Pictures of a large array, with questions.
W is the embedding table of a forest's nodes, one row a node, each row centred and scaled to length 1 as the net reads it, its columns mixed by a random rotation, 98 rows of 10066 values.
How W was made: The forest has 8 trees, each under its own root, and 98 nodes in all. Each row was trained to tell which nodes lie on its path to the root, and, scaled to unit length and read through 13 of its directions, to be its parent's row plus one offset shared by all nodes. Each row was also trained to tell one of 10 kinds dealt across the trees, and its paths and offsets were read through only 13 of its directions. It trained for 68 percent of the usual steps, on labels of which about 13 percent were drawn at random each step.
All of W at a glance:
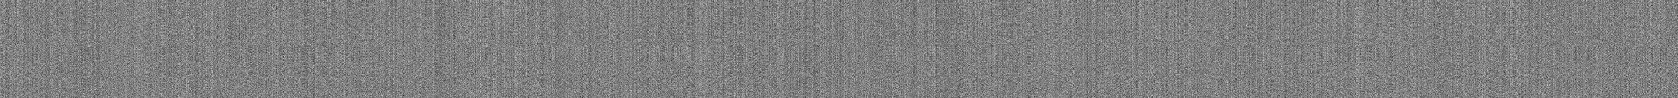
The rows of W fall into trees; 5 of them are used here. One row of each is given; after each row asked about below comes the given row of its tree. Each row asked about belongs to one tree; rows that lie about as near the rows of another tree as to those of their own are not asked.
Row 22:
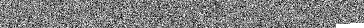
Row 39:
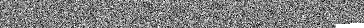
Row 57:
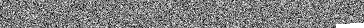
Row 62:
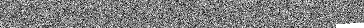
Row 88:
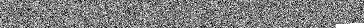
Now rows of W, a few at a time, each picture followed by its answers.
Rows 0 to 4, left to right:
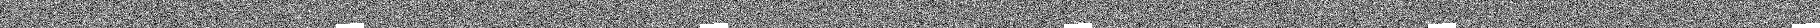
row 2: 57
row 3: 62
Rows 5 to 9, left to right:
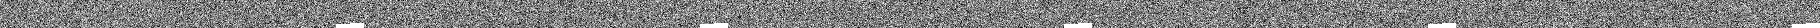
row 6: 88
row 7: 62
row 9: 39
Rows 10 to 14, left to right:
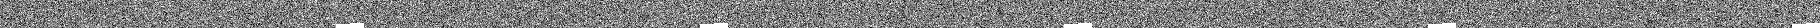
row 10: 57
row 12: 39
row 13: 57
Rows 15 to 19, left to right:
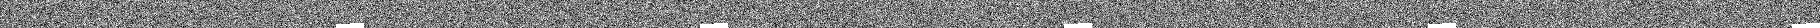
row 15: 39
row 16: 57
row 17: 62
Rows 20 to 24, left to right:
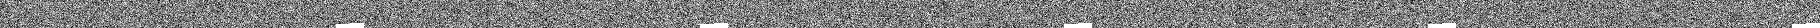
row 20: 22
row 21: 57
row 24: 57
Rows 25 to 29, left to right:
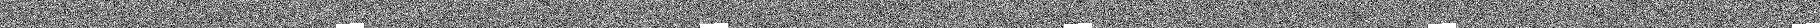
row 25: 62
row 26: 62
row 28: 62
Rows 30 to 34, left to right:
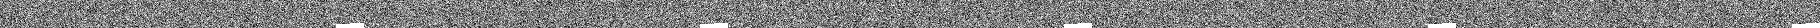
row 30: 57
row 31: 88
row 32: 88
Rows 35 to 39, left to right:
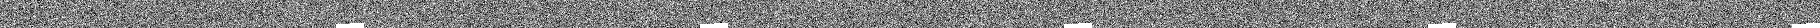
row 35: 62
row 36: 62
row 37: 62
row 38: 62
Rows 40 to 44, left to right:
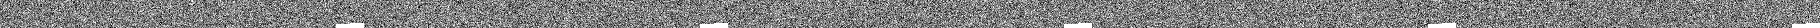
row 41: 22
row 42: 62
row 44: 62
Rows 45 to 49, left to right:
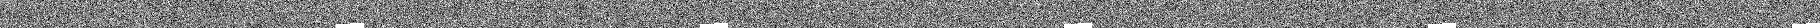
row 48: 57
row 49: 62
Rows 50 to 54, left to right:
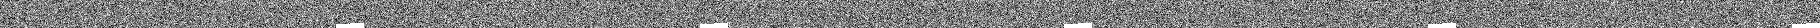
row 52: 62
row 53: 57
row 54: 57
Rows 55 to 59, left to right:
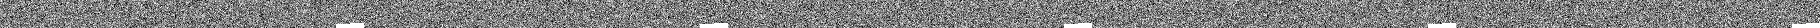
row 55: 62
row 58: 62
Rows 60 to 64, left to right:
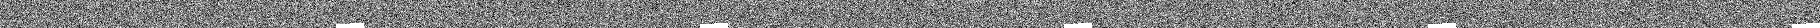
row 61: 88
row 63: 57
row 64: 57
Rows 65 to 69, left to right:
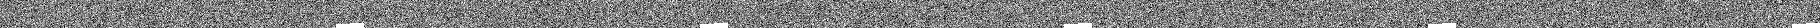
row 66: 62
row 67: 39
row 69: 88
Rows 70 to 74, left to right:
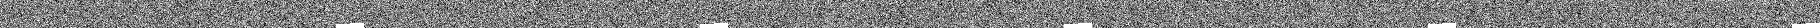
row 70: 57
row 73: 22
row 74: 62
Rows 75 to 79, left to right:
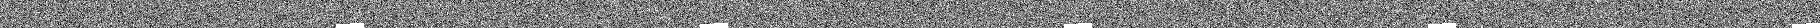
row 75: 57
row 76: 22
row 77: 88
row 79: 57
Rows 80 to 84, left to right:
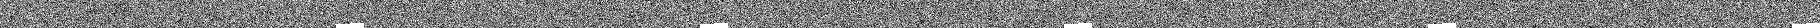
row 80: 62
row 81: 57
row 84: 57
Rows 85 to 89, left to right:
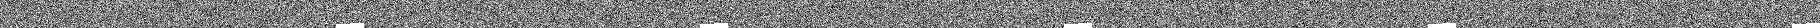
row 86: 57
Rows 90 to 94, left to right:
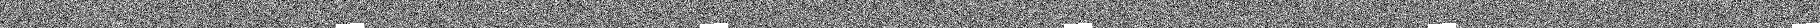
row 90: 22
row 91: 57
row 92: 57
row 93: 88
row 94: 62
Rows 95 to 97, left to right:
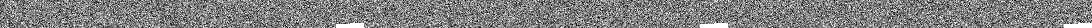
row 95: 22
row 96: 88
